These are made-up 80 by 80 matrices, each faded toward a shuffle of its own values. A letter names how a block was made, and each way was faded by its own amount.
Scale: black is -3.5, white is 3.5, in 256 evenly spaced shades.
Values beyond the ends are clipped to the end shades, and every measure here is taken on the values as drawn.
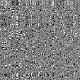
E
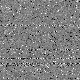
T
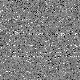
T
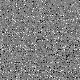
T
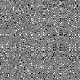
E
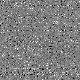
T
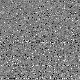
T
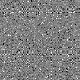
E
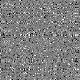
E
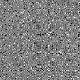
E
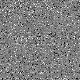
T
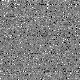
T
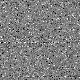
T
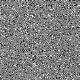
T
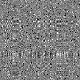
E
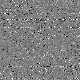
T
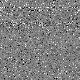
T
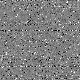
T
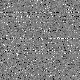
T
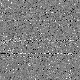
T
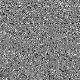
T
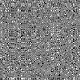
E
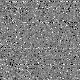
T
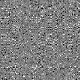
E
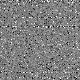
T
